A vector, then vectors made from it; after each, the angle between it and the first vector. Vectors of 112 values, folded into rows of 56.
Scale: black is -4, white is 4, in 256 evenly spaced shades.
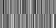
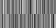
nearly opposite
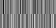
nearly parallel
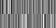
orthogonal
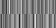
partly aligned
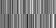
partly aligned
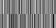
nearly opposite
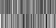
orthogonal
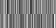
partly opposed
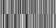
partly aligned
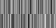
partly opposed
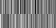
partly aligned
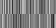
partly opposed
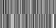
nearly parallel
